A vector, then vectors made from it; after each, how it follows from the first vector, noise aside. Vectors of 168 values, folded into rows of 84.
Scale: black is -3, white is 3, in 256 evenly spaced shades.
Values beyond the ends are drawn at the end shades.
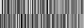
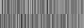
shrunk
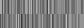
shrunk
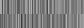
shrunk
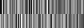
negated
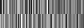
negated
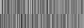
shrunk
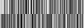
sign-scrambled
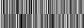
sign-scrambled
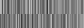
shrunk
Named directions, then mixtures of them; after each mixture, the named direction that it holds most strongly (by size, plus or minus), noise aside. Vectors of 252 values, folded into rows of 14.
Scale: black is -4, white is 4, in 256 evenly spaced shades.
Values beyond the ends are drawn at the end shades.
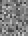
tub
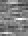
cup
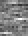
cup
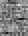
cup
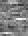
cup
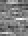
cup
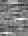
cup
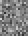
tub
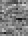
cup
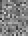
tub
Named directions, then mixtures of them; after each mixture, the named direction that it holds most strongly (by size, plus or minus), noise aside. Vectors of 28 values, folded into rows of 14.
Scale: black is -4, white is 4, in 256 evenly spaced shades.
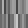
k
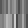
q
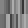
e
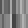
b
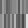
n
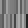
n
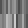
q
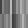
b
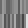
n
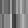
b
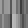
b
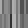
b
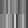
q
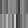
q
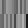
n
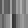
b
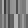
k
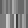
q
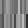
n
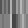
b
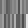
n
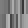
e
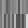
n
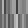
k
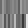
n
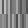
k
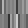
k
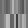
e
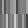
k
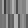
k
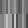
q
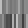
q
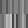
q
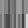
q
